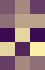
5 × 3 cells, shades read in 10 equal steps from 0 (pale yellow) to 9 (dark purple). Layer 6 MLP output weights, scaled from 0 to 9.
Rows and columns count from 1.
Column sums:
28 20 24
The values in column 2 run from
1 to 8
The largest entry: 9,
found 2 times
